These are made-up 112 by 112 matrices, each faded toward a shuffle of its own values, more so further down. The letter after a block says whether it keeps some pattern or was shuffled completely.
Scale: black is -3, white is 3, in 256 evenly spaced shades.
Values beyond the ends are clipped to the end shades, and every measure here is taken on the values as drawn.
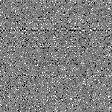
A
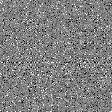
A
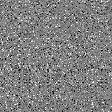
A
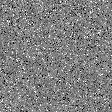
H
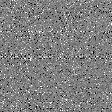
A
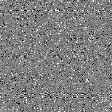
A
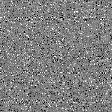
A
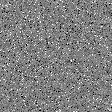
H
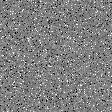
H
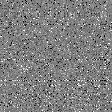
A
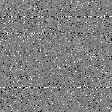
A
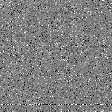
A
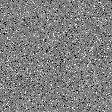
H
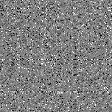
A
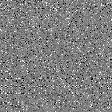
A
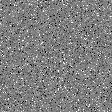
H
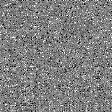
A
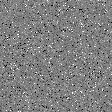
H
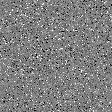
H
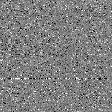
A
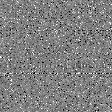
A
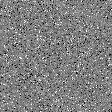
H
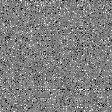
A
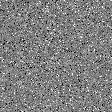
H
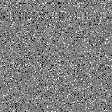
A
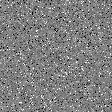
H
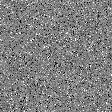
H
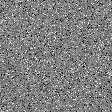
H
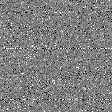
A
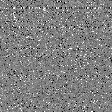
A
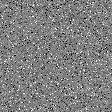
H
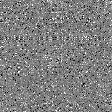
A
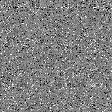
A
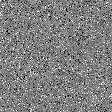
H
